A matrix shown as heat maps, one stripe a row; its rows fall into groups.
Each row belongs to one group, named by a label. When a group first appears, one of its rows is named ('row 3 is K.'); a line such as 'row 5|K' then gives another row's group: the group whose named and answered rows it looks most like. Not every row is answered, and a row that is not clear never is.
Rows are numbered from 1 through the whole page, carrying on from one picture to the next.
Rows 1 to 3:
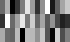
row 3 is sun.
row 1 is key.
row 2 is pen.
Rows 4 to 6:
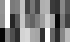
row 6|key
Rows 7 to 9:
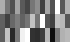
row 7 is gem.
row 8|sun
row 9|key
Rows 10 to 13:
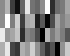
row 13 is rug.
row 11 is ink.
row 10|key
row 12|gem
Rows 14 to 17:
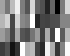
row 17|key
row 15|ink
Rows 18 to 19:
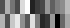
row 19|ink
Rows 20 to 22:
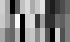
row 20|rug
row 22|sun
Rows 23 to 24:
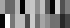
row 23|sun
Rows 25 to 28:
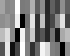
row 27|rug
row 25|ink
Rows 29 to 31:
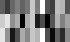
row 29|sun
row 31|rug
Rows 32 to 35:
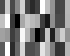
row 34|key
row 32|pen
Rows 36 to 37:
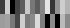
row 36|key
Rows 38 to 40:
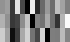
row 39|key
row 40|rug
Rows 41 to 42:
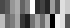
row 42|gem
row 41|ink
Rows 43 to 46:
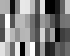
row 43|rug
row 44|pen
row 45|pen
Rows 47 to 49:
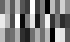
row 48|gem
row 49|gem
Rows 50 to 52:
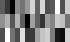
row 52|pen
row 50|sun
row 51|gem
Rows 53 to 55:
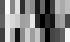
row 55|rug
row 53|ink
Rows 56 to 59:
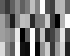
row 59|gem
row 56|sun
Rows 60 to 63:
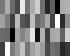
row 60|rug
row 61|gem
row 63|pen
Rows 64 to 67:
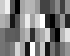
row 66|key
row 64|rug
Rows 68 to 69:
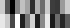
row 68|key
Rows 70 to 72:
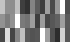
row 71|ink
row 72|pen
